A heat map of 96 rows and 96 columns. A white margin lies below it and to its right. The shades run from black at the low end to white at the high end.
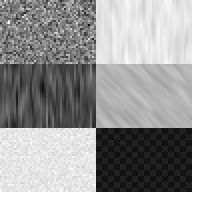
It is made of 3 by 2 panels. Panel 1,1: middling, fine-grained, strong in contrast. Panel 1,2: very high, streaked downward, faint in contrast. Panel 2,1: low, streaked downward. Panel 2,2: high, slanting down to the right, faint in contrast. Panel 3,1: very high, fine-grained, faint in contrast. Panel 3,2: very low, checkered, faint in contrast.
